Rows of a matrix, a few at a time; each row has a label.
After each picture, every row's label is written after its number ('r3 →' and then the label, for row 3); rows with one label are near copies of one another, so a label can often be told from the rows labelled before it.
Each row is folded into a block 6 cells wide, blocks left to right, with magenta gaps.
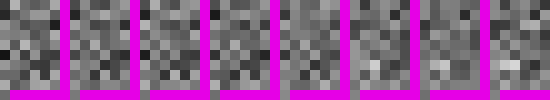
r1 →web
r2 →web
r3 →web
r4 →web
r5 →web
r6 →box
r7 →box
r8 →box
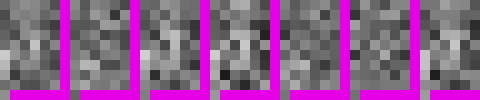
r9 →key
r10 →box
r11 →key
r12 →key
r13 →box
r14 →web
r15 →key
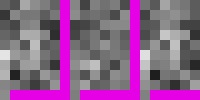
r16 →key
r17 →box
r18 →key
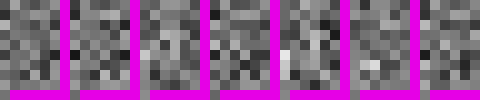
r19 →web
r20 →web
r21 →key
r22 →web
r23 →key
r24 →box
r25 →web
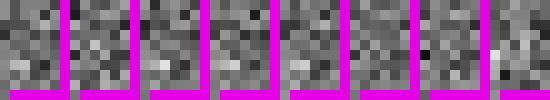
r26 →box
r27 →web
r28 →box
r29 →box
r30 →box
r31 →web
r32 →web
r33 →key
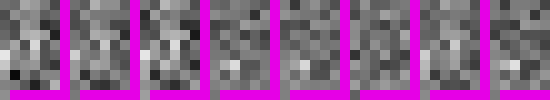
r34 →key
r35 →key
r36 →key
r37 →box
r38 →box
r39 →web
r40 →key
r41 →box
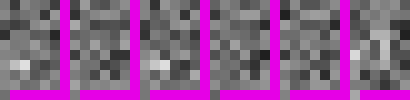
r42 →box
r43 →web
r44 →box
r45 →web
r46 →web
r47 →key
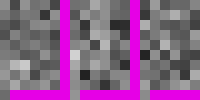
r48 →box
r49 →key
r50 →web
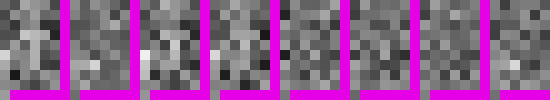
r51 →key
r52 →box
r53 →key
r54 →key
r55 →web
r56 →web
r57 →web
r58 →box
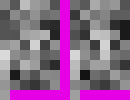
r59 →key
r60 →key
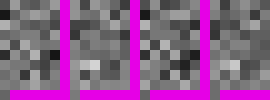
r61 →web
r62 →box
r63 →web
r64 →box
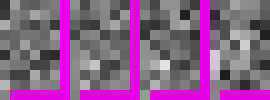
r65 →web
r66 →box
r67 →box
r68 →key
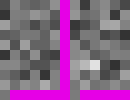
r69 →web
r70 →box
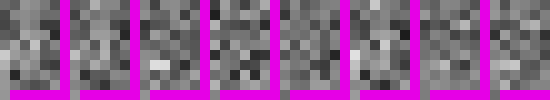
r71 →key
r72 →key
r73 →box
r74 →web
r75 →web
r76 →key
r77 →box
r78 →box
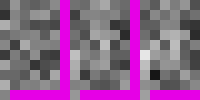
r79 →web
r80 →key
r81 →key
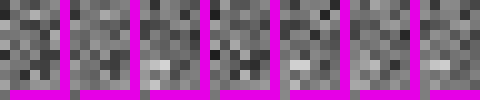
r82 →web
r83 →web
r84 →box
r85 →web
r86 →box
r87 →box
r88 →box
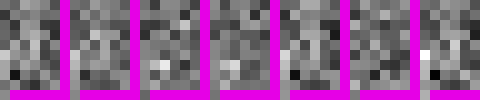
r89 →key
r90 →key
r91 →box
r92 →box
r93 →key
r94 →web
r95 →key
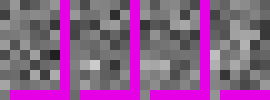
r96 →web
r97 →box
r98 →box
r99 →key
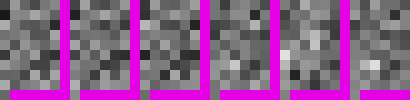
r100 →web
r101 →web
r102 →web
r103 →box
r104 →key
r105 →box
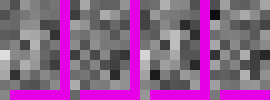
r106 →key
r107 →web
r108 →key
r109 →web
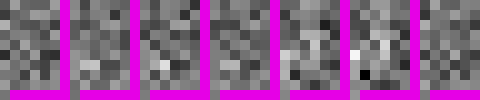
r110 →web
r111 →box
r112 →box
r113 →box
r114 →key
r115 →key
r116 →web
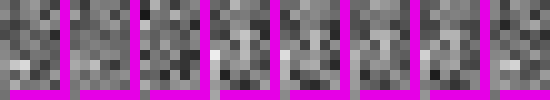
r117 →box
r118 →box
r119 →web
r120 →key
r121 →key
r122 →key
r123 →key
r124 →box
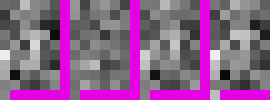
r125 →key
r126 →box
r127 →key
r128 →key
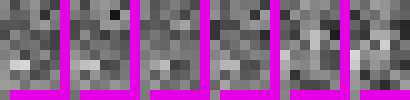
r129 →box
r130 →box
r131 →box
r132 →box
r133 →key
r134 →key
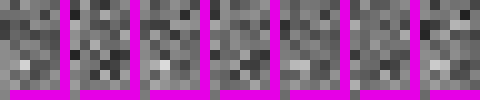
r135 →box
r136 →web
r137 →box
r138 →web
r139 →box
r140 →web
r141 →box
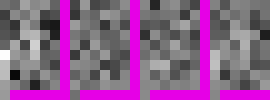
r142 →key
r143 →web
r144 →box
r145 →key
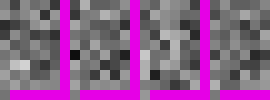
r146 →box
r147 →web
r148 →key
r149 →web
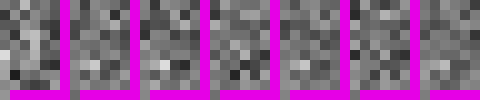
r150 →key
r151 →box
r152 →box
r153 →web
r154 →box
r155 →web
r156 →box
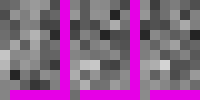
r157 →key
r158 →box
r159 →box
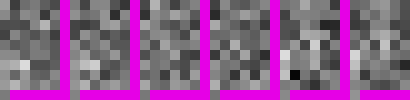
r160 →box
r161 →box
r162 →web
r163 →web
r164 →key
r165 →key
